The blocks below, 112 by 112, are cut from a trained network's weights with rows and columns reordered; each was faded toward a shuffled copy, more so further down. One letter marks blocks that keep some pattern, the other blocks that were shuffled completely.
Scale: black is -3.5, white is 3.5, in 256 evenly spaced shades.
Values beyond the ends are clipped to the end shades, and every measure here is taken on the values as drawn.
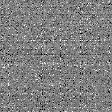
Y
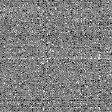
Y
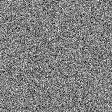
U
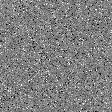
U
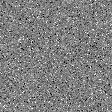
U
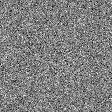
U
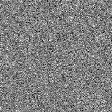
Y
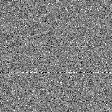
Y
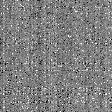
Y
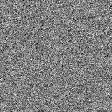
Y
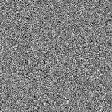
Y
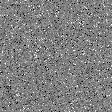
U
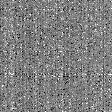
Y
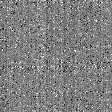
Y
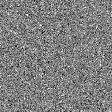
Y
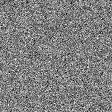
U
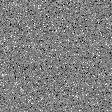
U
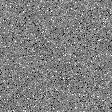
U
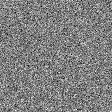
U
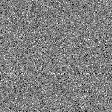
Y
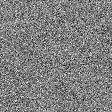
U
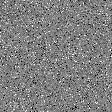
U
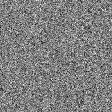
Y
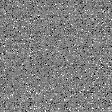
Y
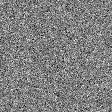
U
